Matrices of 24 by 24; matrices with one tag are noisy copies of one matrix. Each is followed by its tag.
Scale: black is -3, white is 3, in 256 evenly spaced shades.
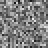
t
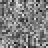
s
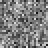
s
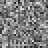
t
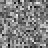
t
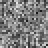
s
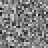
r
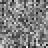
s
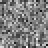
s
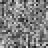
s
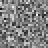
r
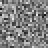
r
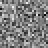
r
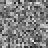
t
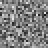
r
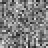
s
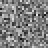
r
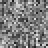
s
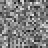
t
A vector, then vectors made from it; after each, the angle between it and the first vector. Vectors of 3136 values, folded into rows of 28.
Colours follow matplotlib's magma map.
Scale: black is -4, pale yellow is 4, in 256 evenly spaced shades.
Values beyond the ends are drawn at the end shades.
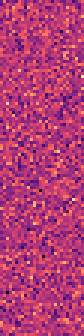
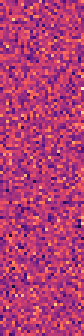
partly aligned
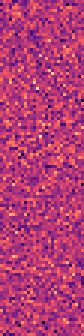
partly aligned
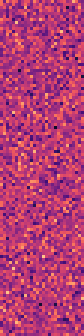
nearly opposite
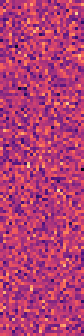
orthogonal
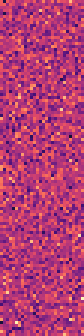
partly opposed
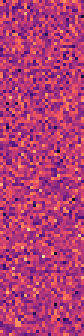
nearly opposite
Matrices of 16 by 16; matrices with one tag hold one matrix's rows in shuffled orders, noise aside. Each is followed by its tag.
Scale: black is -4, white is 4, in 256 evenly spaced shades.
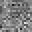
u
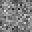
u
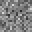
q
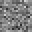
u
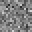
q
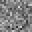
q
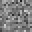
u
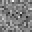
q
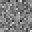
q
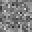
u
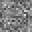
u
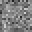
u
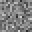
q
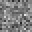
u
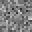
q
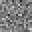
q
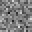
q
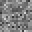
u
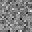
q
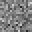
q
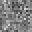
u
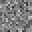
q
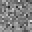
q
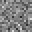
q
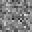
u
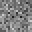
q
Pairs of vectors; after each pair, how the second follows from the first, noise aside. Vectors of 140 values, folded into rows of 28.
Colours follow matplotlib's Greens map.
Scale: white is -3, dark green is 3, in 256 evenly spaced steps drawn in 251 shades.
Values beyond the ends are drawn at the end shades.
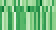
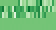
partly zeroed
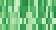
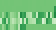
partly zeroed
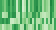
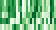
scaled up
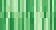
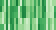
wrapped around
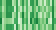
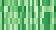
reversed
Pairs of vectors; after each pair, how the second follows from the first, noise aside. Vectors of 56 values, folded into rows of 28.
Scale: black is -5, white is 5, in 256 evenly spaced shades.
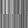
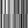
scaled up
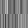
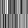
scaled up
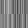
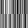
scaled up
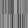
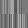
negated
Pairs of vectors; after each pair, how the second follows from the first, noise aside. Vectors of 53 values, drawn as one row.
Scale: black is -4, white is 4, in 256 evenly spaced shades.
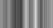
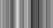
reversed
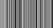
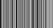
reversed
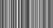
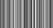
reversed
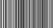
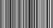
reversed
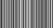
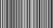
reversed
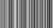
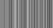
shrunk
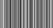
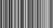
wrapped around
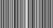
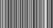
wrapped around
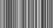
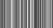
wrapped around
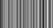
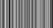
reversed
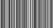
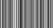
wrapped around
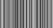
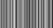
wrapped around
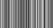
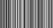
wrapped around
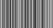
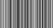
reversed
